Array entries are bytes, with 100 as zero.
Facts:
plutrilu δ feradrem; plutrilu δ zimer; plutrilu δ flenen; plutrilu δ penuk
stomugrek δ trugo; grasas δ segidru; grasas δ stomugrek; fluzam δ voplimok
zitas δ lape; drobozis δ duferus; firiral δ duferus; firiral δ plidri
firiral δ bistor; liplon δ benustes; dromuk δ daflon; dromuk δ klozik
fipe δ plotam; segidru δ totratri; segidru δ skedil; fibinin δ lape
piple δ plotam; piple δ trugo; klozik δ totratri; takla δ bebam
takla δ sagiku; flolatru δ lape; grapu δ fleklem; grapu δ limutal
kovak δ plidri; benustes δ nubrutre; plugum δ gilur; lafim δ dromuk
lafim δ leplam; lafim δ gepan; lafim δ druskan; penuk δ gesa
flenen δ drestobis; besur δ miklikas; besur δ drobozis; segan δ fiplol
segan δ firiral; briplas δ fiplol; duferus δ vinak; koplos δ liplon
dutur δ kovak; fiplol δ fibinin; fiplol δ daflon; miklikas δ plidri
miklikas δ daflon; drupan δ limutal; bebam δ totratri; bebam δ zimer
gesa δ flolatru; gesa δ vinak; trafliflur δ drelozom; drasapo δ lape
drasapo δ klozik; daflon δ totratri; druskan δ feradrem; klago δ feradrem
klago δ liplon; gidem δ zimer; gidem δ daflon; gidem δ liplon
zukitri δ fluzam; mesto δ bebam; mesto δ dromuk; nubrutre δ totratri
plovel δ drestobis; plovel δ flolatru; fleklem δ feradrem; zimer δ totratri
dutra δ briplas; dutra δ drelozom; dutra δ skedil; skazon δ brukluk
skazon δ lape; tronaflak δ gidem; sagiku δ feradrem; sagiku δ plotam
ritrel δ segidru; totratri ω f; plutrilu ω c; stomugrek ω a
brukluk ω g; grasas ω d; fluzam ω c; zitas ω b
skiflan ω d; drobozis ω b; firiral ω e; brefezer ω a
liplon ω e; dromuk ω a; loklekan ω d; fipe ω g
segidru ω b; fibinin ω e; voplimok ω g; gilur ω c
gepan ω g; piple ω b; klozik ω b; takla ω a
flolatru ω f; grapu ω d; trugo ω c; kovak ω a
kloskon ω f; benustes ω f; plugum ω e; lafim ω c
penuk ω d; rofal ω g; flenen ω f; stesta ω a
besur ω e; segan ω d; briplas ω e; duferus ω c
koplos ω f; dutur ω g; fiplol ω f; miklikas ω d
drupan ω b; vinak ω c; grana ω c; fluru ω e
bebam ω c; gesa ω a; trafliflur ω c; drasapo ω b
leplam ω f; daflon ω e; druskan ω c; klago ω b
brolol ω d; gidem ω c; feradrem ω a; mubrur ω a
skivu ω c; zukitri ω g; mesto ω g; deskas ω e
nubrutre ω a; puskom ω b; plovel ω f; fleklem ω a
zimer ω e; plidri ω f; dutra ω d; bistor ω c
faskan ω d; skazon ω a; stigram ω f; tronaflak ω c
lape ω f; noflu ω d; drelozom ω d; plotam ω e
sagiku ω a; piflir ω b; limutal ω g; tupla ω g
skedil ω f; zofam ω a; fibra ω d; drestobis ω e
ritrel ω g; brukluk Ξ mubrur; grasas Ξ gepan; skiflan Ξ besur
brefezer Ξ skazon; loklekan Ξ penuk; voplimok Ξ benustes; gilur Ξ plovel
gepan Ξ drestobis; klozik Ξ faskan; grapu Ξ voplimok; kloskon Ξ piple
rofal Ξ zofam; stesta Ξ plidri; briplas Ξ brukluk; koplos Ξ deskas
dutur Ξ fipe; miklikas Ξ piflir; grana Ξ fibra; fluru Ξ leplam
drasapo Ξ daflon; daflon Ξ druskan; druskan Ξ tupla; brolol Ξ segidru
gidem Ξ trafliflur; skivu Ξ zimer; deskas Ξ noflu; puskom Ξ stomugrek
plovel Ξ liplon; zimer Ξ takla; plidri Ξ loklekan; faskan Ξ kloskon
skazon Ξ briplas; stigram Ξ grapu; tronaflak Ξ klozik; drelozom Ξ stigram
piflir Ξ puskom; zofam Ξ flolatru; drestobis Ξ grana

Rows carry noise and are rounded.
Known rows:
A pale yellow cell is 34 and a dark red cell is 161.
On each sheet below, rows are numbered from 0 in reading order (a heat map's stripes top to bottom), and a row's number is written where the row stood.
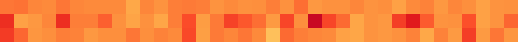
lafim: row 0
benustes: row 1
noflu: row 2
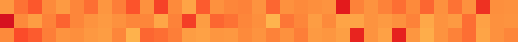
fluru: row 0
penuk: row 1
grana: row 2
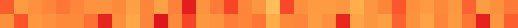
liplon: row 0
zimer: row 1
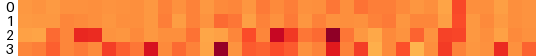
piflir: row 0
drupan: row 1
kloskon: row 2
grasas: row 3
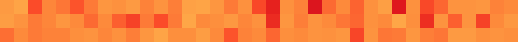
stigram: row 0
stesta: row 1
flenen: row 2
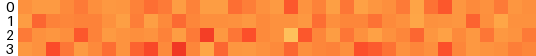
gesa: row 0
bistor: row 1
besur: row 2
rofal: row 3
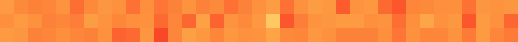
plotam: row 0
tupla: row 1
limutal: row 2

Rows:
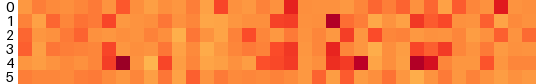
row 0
drasapo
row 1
faskan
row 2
fiplol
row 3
grapu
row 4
klozik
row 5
duferus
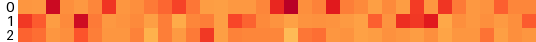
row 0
drelozom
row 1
flolatru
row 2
trafliflur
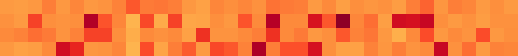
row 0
zofam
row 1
tronaflak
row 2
gidem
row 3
piple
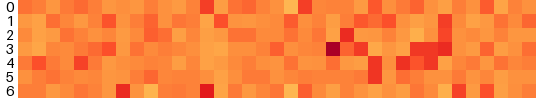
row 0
leplam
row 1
dutur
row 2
kovak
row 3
voplimok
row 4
lape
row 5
skedil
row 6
segidru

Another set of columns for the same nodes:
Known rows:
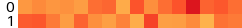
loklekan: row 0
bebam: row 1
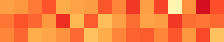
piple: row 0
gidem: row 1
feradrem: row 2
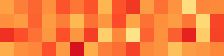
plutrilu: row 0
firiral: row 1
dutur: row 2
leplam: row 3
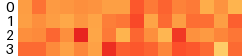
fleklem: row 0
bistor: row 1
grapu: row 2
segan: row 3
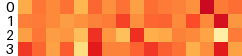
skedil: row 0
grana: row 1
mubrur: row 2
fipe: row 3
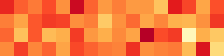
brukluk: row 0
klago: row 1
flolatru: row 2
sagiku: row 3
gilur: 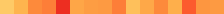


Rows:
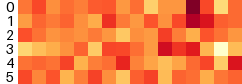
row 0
brefezer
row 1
grasas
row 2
gepan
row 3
miklikas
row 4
briplas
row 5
penuk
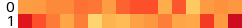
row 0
noflu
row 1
daflon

